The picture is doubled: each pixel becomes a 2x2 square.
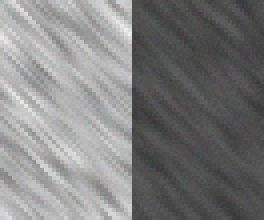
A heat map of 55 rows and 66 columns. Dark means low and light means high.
It is made of 1 by 2 panels. Panel 1,1: high, slanting down to the right. Panel 1,2: low, slanting down to the right, faint in contrast.
